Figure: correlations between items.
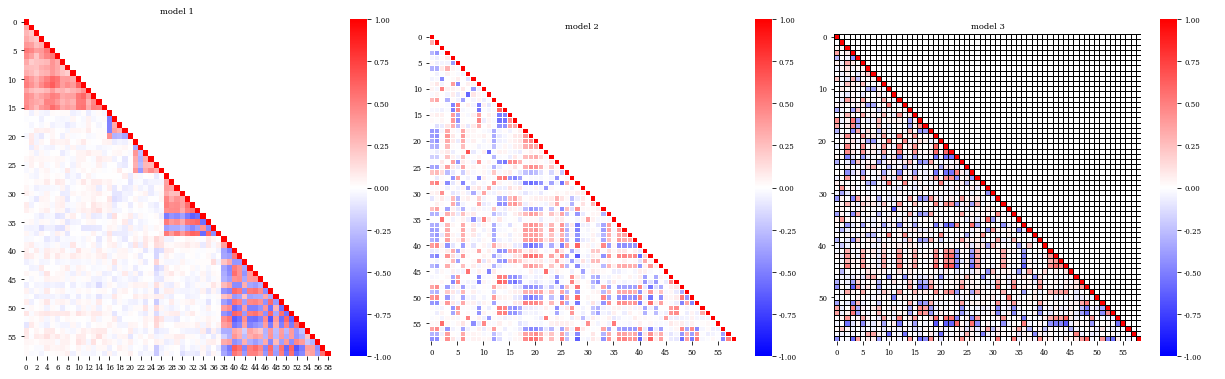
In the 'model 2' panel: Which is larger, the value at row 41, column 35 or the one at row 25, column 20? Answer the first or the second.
the second
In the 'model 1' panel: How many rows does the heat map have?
59
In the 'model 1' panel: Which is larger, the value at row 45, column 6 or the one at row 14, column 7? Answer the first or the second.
the second
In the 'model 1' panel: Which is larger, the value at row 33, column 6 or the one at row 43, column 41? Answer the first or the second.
the second
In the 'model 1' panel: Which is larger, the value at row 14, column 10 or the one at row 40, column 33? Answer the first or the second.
the first
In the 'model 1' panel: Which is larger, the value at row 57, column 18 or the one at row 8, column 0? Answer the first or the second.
the second
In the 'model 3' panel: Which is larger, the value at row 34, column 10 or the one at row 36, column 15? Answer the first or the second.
the first
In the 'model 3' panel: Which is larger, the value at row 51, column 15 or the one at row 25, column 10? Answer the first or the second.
the first
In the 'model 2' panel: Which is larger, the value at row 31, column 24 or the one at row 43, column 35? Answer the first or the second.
the first
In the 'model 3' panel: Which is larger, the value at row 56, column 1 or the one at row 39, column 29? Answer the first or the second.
the first
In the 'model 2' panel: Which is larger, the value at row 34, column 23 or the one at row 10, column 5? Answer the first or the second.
the first
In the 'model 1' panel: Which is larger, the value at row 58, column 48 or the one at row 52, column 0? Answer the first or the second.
the second
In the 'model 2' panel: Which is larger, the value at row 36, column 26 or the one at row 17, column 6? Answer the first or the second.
the second
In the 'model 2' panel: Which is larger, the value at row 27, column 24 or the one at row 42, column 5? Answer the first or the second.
the second
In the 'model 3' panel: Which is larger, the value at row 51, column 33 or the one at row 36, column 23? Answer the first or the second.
the second
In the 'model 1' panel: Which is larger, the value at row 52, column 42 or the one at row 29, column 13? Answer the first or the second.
the first
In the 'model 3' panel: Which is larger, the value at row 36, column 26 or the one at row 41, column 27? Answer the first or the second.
the first
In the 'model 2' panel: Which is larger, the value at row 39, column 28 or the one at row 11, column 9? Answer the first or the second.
the second
